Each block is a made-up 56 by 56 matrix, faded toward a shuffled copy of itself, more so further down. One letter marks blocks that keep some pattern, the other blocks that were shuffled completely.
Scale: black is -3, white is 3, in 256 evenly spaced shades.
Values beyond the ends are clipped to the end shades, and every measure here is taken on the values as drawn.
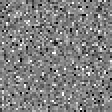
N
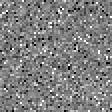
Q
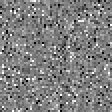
Q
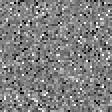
N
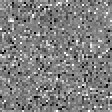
N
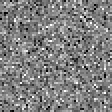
Q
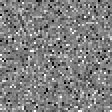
Q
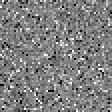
Q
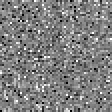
N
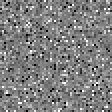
Q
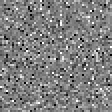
N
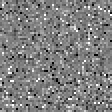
Q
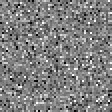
Q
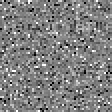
N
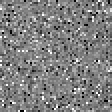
N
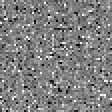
N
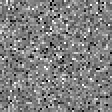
Q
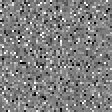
N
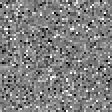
Q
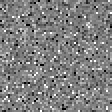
Q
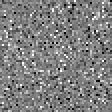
N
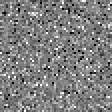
Q
